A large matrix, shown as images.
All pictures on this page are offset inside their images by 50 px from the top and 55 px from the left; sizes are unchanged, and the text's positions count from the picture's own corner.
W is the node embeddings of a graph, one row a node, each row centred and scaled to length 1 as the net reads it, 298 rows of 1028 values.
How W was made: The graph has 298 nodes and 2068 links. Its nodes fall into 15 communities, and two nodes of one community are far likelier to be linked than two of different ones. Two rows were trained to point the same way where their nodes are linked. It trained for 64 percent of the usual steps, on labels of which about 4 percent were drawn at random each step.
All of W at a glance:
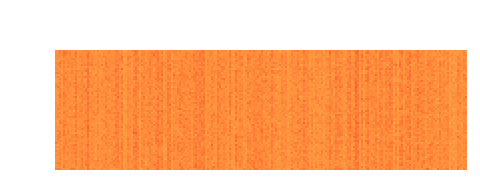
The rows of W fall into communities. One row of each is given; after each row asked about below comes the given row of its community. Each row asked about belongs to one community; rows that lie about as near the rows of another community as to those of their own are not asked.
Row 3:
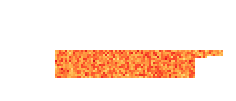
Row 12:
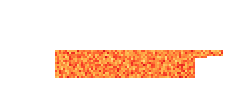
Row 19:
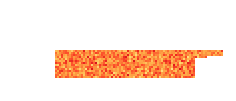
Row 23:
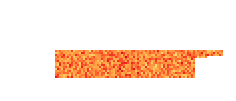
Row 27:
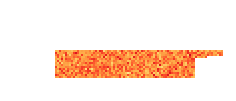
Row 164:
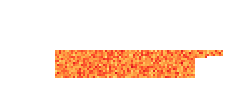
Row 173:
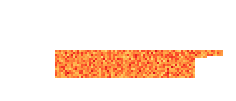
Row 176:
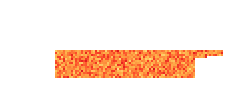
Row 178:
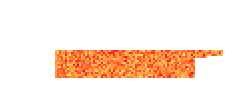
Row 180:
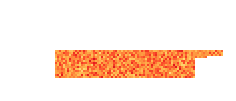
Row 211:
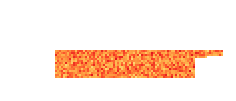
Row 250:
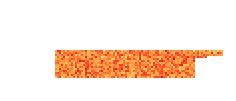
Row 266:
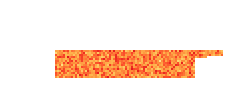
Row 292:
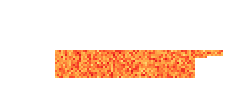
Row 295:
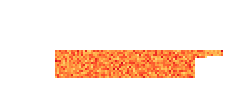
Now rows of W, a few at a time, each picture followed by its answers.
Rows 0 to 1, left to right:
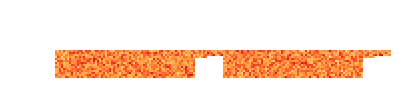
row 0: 173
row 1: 3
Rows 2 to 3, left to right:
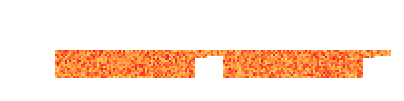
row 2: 295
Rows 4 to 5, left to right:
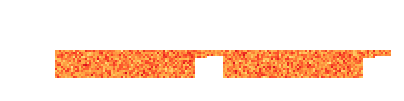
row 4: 178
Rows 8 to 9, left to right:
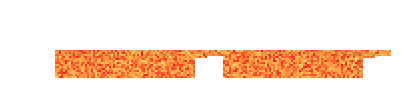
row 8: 19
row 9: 295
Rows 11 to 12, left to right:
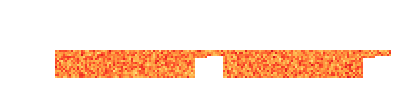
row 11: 266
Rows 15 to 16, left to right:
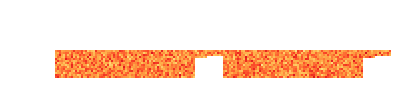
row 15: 173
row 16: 250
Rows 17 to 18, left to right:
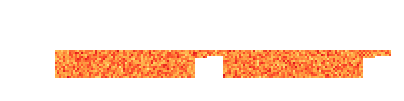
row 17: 292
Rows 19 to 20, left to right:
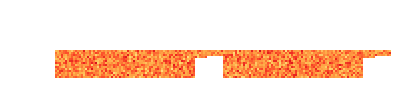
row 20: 23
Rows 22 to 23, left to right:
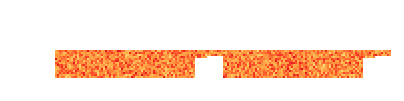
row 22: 178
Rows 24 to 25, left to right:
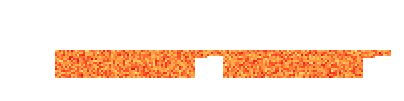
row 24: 266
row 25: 250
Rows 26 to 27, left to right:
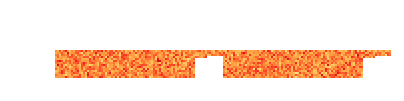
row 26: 295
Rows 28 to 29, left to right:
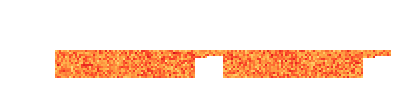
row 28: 3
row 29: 23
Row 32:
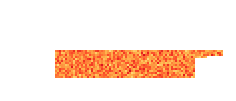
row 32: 173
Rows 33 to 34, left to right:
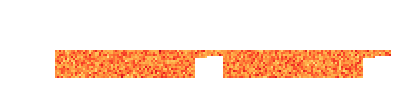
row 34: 173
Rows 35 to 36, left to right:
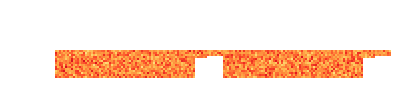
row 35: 176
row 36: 23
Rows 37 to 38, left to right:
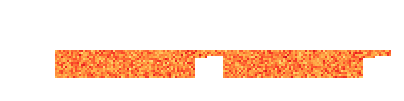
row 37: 178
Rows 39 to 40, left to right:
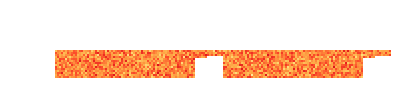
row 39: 176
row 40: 211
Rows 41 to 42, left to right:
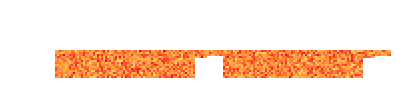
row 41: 211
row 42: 164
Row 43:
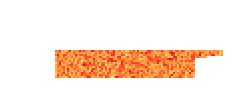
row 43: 3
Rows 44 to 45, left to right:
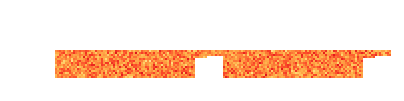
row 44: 292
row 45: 164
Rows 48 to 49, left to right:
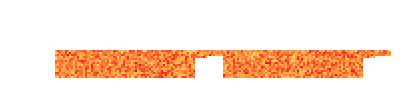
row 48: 250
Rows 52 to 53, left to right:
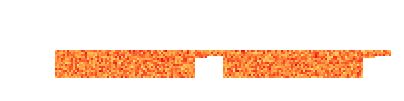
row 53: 3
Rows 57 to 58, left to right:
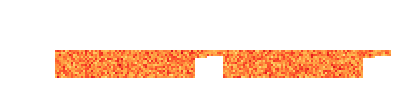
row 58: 211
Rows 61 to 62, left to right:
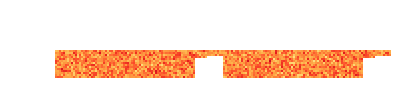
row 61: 3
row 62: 292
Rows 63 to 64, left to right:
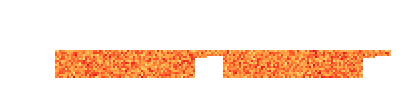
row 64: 27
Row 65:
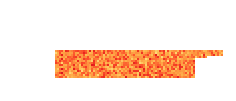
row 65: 19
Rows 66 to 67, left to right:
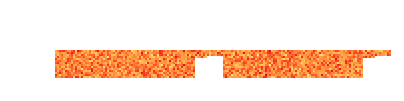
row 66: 173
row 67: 164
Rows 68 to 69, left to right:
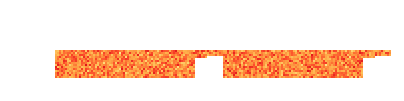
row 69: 27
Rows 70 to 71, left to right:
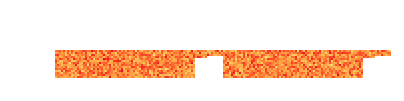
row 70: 164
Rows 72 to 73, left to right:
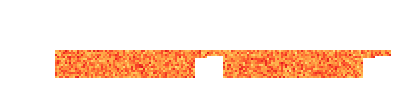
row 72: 295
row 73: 180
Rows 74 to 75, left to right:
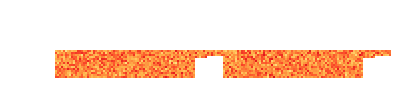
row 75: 292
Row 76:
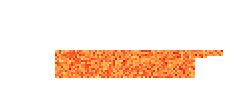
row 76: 211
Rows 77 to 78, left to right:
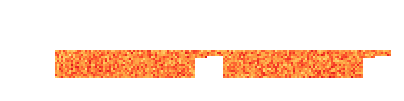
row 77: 27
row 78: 295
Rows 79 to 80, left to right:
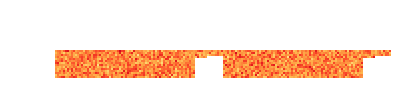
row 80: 19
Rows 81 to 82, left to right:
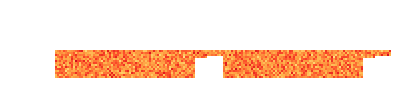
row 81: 176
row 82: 12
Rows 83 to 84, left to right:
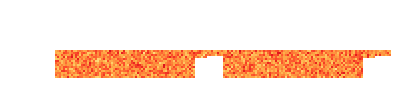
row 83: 295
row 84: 178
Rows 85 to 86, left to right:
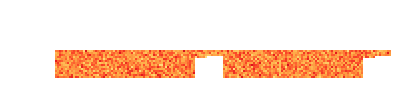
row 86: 178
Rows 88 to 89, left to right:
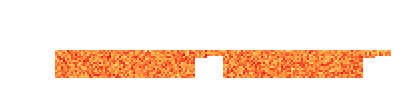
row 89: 250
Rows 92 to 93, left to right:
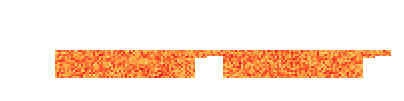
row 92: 180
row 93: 23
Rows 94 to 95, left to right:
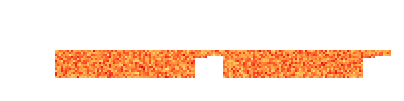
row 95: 250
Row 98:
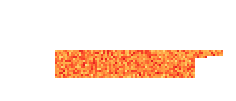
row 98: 19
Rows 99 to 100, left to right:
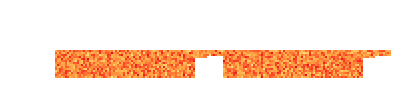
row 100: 27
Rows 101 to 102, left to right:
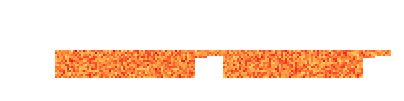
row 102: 292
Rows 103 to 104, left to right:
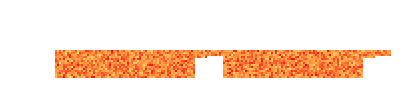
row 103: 12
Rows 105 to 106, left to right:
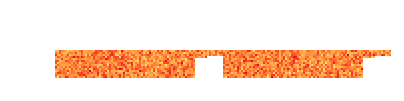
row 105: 12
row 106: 23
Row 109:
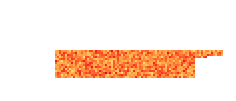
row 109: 250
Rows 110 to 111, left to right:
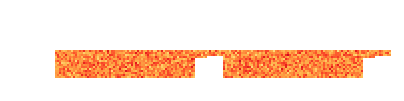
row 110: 3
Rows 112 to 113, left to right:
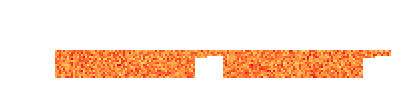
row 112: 173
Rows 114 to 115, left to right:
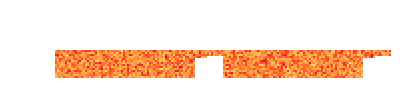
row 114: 292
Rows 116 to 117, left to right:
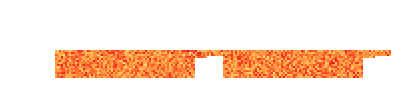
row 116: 178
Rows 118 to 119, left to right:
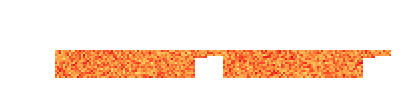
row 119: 19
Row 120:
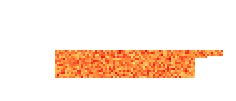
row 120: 176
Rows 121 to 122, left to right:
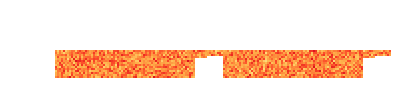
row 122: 295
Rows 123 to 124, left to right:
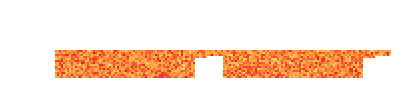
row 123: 180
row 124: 27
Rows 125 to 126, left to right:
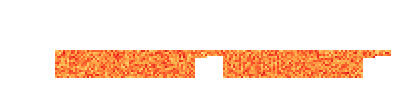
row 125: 295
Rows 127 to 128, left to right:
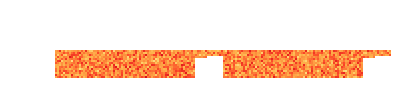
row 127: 295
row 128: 164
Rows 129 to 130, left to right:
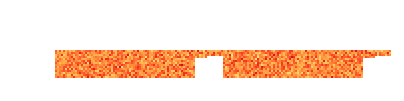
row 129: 12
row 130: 178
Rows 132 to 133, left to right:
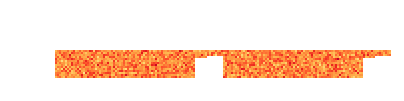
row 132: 250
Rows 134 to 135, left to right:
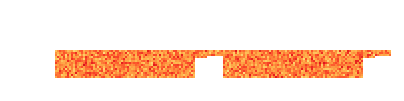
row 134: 250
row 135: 266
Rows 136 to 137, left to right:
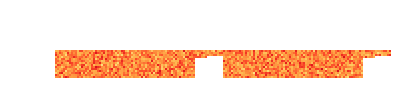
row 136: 176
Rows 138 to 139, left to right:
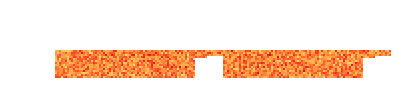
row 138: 211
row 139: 19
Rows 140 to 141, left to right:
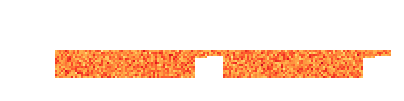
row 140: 27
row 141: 211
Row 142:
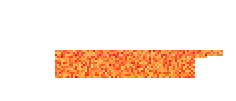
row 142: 295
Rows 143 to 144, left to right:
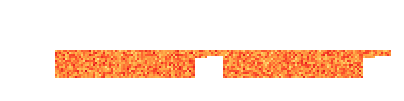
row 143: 19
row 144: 295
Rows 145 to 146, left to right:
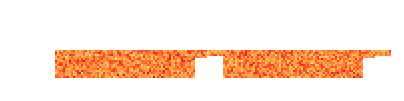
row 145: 176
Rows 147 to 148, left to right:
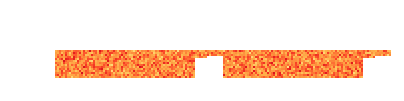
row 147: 3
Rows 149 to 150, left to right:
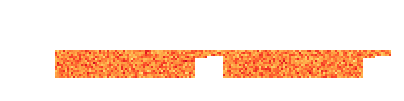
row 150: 211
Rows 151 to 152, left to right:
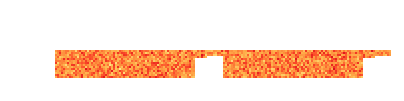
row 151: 211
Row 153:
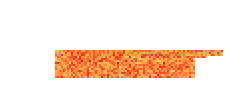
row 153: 211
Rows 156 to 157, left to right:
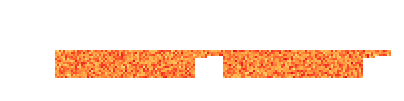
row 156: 295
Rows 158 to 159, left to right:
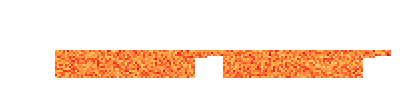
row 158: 266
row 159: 173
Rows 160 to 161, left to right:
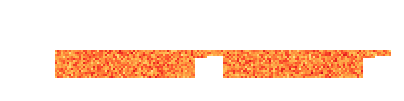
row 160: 164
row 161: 292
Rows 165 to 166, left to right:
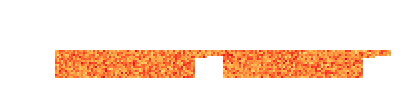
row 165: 19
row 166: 23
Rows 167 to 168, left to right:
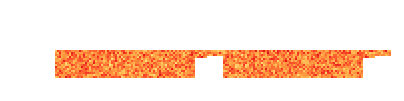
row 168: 164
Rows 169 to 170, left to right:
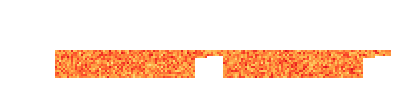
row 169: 266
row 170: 292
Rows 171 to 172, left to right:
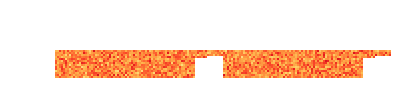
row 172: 27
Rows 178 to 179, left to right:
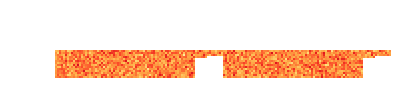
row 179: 27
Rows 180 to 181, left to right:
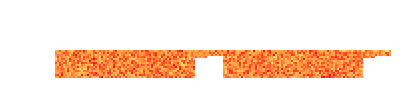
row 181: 27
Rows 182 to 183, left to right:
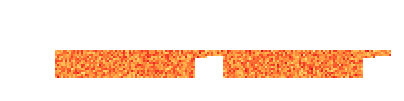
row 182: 295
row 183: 164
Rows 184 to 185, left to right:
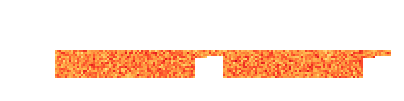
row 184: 3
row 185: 27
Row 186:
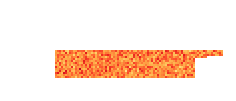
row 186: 164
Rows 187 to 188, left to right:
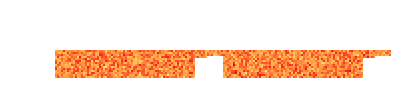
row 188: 292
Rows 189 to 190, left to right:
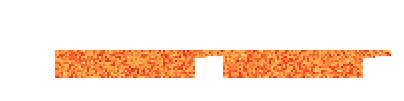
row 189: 211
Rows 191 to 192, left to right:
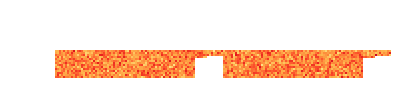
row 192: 250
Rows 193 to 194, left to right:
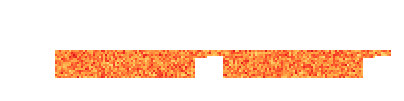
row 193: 211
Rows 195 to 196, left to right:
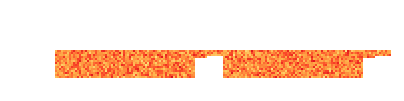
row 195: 292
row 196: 266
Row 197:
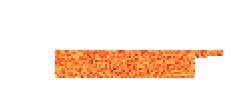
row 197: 180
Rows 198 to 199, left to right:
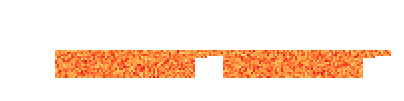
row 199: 180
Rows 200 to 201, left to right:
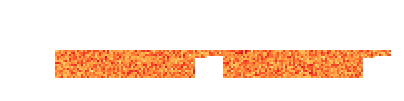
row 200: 211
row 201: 173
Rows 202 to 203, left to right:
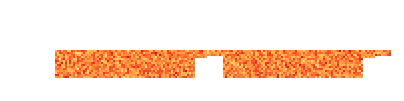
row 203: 173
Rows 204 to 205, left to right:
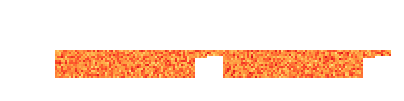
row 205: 164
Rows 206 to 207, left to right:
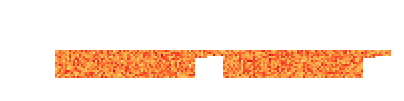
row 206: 292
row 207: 250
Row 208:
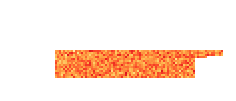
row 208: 250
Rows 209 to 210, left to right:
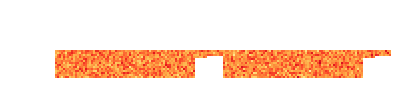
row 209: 173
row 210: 180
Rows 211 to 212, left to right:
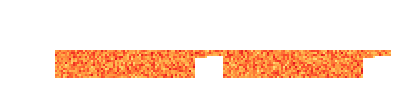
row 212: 211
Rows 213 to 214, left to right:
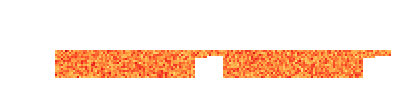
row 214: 173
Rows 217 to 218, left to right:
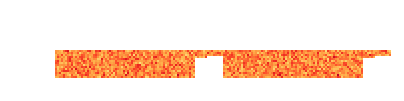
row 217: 12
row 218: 23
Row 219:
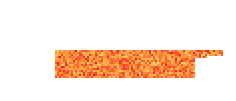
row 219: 292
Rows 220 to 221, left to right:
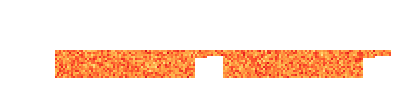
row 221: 3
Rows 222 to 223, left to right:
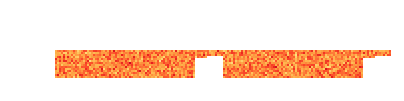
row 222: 266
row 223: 295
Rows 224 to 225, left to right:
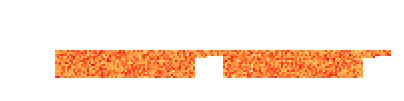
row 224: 211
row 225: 180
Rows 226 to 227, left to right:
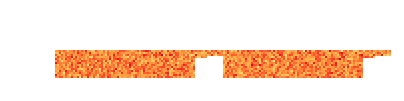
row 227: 3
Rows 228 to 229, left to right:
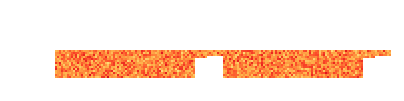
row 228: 211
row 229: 19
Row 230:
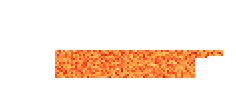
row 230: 164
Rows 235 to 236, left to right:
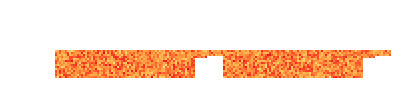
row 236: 266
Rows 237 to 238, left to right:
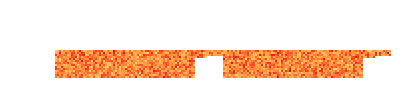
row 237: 211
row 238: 178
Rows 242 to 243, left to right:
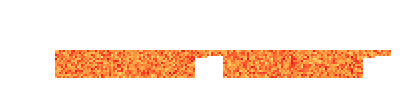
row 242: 178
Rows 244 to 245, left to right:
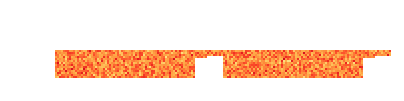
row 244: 12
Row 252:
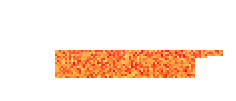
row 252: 292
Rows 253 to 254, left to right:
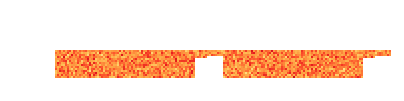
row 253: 3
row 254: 180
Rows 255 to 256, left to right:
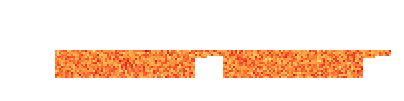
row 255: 27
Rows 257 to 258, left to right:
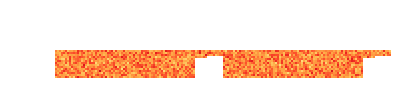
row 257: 295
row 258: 23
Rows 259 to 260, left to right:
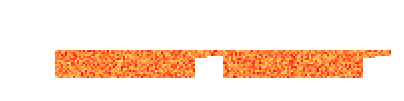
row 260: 250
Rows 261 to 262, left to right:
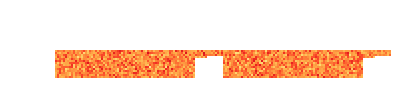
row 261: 176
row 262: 3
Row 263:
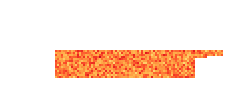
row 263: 19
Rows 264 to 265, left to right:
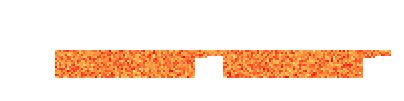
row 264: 266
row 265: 12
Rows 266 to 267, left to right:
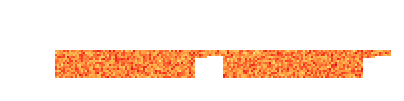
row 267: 250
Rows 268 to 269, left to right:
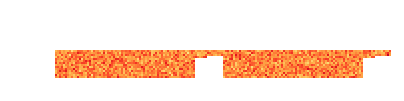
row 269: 180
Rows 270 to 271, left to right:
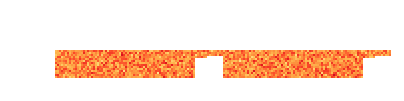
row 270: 295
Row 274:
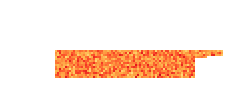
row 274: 250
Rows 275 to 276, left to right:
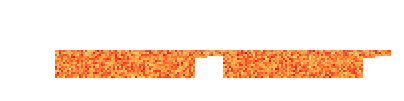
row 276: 292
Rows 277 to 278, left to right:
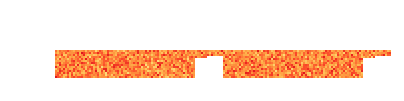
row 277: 19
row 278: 12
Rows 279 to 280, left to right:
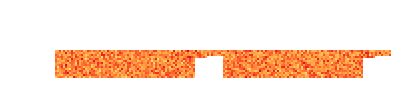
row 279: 178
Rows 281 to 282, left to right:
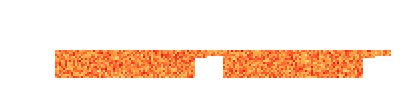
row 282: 266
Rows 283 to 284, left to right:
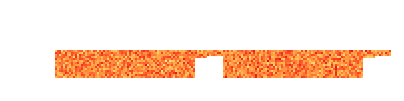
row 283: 178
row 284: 173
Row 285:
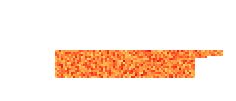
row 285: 178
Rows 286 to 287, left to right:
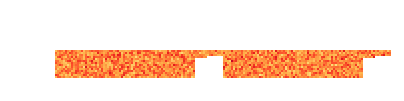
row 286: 250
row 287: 12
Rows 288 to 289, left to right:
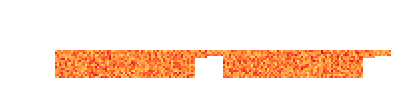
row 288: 180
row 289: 266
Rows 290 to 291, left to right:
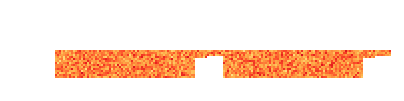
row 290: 164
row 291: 250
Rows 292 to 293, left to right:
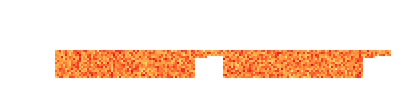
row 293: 178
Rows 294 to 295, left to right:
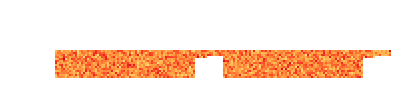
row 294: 180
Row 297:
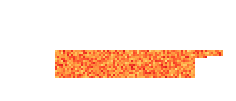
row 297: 180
